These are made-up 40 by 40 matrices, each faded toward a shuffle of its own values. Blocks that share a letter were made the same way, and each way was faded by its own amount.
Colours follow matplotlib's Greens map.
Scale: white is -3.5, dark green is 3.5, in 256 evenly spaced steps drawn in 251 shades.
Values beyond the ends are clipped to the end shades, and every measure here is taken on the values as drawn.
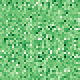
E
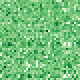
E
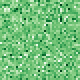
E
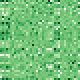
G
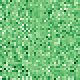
E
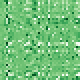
G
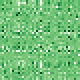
G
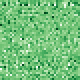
E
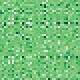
G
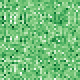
E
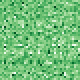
E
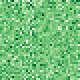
E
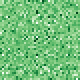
E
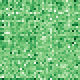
E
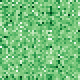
E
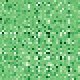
G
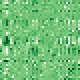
G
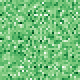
E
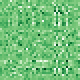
G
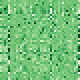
G
